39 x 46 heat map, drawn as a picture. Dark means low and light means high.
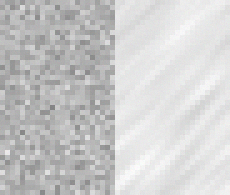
The table splits into one row of 2 panels. Panel 1,1: high, fine-grained. Panel 1,2: very high, slanting up to the right, faint in contrast.
